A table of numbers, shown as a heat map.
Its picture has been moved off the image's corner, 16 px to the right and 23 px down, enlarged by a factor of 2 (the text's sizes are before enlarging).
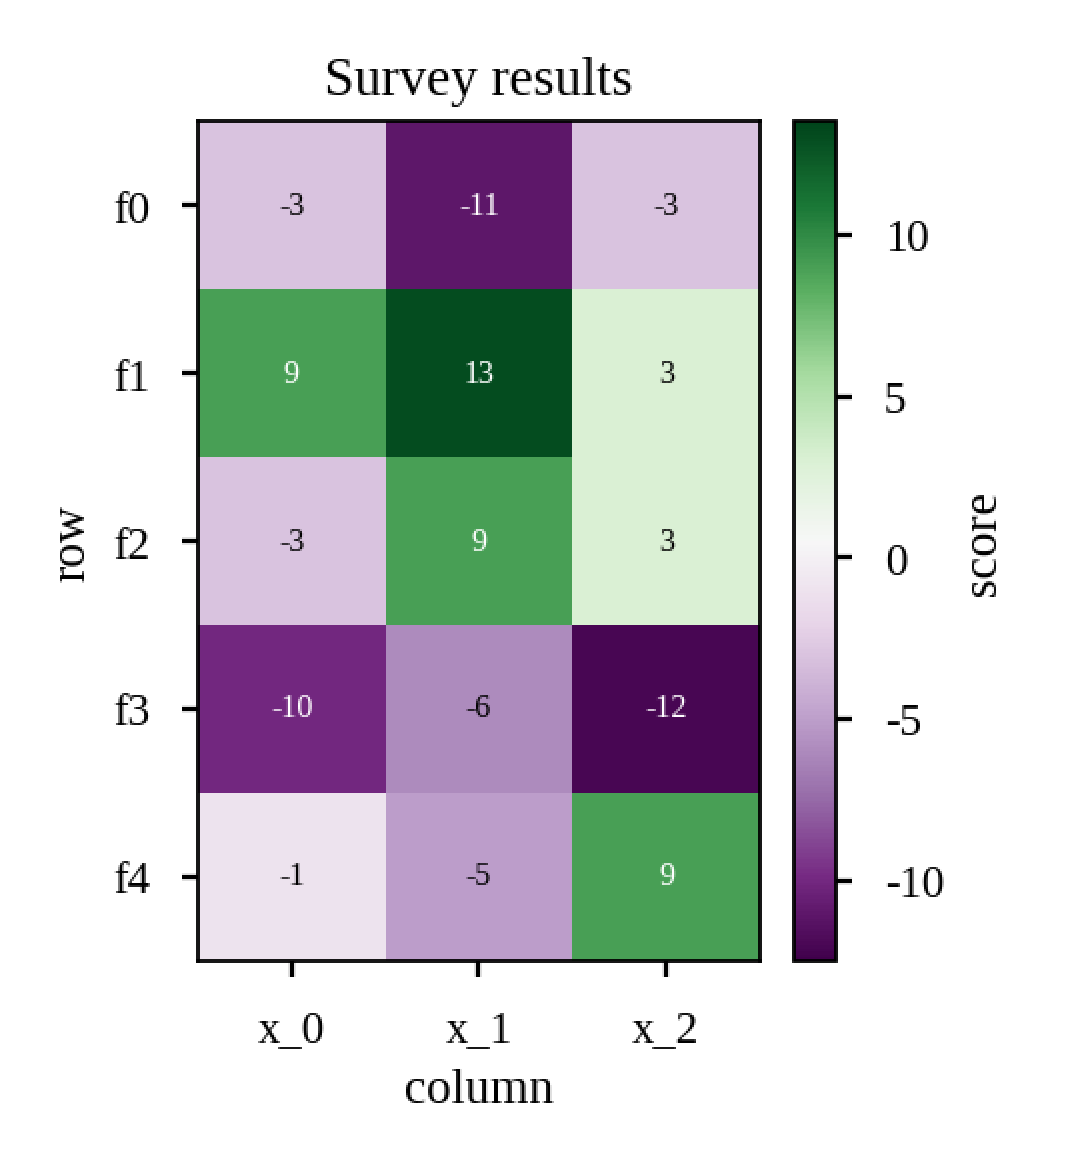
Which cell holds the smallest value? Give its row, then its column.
f3, x_2
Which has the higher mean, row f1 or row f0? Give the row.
f1
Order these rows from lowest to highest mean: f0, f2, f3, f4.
f3, f0, f4, f2
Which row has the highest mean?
f1
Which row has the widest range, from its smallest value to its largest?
f4
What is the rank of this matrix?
3
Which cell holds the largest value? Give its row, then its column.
f1, x_1
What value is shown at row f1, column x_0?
9
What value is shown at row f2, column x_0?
-3
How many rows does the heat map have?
5
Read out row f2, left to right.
-3 9 3
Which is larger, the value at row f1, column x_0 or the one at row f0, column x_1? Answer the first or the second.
the first
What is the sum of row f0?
-17
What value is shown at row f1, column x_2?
3
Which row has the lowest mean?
f3
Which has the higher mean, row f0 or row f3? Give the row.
f0
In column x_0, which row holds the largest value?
f1
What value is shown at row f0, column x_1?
-11
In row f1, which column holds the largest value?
x_1
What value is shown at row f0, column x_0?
-3
